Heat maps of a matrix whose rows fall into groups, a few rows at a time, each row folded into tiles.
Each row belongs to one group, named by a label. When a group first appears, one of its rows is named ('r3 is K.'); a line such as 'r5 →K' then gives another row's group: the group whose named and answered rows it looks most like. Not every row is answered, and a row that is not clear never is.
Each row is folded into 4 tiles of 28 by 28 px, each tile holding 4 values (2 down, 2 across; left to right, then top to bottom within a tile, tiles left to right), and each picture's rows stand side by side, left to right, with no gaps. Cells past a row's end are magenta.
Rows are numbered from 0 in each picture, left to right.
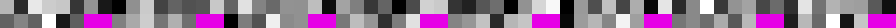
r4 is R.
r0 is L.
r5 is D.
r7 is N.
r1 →D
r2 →N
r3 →R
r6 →N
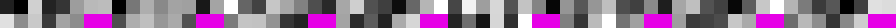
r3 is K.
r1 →D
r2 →L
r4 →N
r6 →K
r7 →R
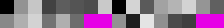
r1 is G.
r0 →D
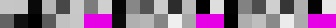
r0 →K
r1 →D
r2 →D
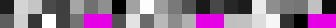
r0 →N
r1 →N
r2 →L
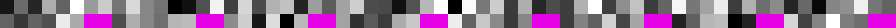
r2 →N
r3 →K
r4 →G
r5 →N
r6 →L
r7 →G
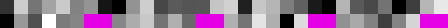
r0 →N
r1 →D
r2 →L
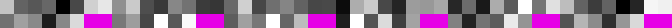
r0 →R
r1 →N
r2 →N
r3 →N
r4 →K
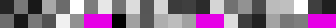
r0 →K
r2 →G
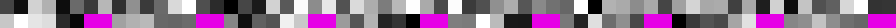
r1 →G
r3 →G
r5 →G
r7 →G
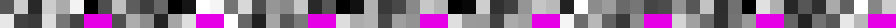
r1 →R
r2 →G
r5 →G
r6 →R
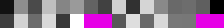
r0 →N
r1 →L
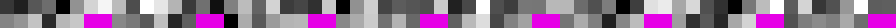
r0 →R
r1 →L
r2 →D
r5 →R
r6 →K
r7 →G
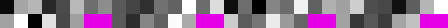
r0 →N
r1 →K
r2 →G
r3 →K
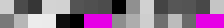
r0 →L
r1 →D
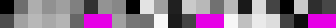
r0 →D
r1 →L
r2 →L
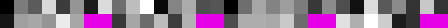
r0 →D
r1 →N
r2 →D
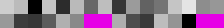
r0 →K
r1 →G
